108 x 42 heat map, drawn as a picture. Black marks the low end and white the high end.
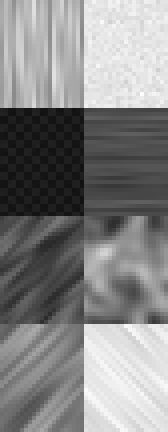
It is made of 4 by 2 panels. Panel 1,1: high, streaked downward. Panel 1,2: very high, fine-grained, faint in contrast. Panel 2,1: very low, checkered, faint in contrast. Panel 2,2: low, streaked across, faint in contrast. Panel 3,1: low, slanting up to the right. Panel 3,2: middling, blotchy, strong in contrast. Panel 4,1: middling, slanting up to the right. Panel 4,2: very high, slanting down to the right, faint in contrast.
